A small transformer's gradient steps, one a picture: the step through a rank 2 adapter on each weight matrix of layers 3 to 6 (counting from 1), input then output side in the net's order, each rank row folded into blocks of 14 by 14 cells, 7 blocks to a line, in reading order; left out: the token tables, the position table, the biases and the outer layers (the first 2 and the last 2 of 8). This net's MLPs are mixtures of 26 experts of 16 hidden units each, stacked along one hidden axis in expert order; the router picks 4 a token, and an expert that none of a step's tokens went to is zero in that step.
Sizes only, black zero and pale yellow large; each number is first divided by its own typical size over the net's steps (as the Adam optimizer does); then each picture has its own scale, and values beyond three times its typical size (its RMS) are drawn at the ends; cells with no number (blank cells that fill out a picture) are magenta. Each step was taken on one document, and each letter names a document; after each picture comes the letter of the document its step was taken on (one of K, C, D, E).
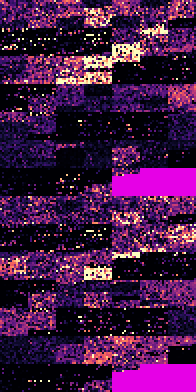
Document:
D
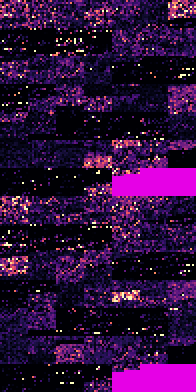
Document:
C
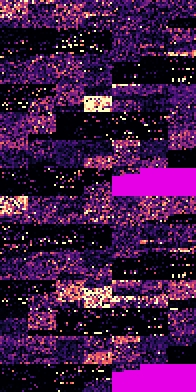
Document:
C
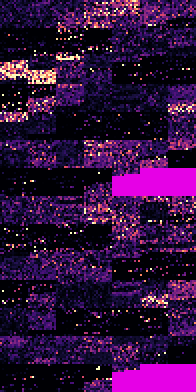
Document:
C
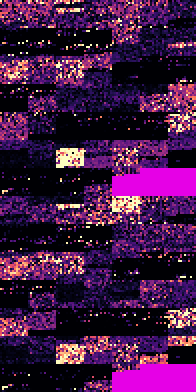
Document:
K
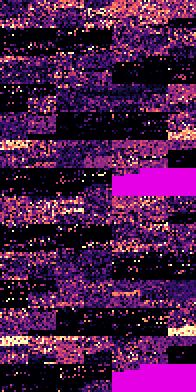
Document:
K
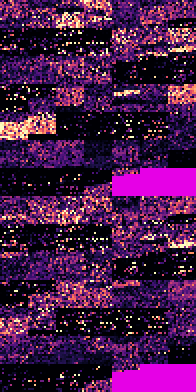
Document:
D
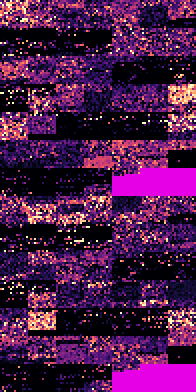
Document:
K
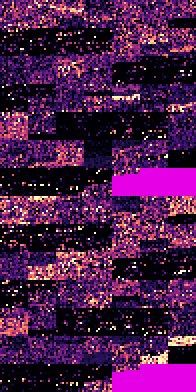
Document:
D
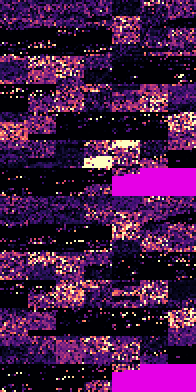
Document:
K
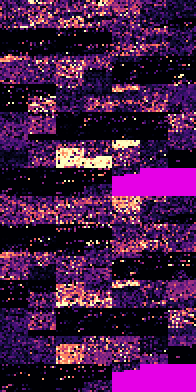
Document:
K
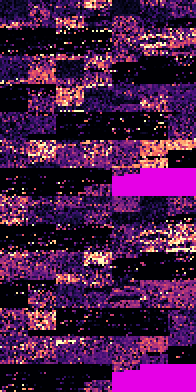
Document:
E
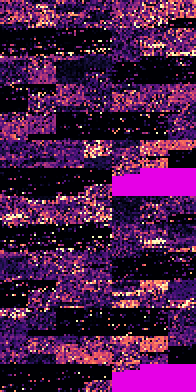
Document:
E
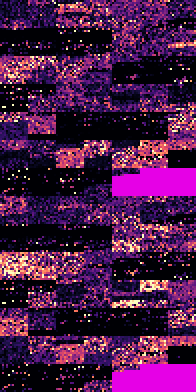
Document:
K
